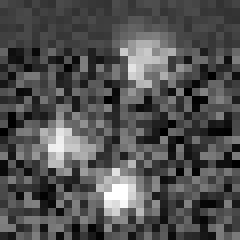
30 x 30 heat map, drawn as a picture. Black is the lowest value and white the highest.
Bumps: three. Ninth with the highest average: bottom middle. Slope: none. Mirror symmetry: none. Seam: horizontal, 20% of the way down, the top part calmer.
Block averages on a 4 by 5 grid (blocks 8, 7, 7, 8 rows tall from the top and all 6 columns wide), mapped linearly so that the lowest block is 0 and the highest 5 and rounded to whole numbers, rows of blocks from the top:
0 0 2 2 0
0 1 2 2 0
1 5 2 0 0
1 1 5 1 0
